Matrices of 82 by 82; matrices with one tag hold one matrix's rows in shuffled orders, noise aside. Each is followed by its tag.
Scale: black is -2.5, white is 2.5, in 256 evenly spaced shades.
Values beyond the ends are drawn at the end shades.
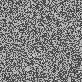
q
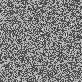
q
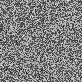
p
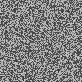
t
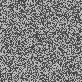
q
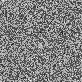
q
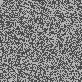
p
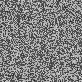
p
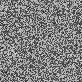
t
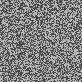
p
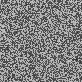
t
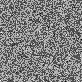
q
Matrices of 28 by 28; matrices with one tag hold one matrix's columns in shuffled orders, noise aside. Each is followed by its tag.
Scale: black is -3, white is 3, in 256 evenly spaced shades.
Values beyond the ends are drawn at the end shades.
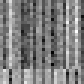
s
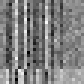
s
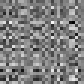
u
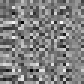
u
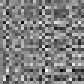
u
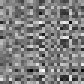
u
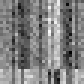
s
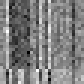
s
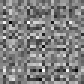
u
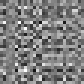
u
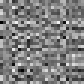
u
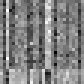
s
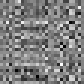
u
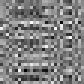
u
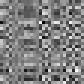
u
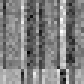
s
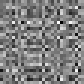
u
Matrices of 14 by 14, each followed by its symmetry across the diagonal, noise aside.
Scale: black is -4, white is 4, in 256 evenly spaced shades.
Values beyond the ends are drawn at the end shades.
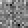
neither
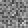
symmetric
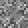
symmetric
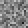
symmetric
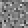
antisymmetric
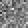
neither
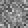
symmetric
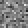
neither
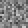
neither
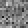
neither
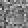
antisymmetric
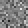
antisymmetric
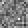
symmetric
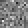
neither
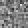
antisymmetric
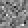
antisymmetric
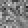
antisymmetric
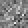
symmetric
